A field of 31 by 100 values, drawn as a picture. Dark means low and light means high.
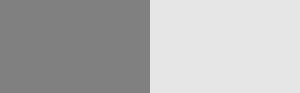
It is made of 1 by 2 panels. Panel 1,1: middling, flat. Panel 1,2: very high, flat.
